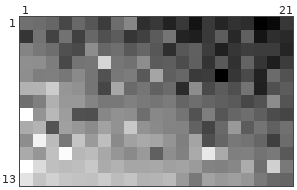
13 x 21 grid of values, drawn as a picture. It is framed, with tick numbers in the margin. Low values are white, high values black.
Ninth with the highest average: top right. Slope: up to the top right. Ninth with the lowest average: bottom left. Calmest part: bottom middle. Stripes: none.
